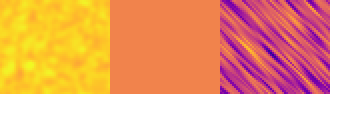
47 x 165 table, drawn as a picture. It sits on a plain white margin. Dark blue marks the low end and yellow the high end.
The table splits into one row of 3 panels. Panel 1,1: very high, blotchy, faint in contrast. Panel 1,2: high, flat. Panel 1,3: middling, slanting down to the right, strong in contrast.
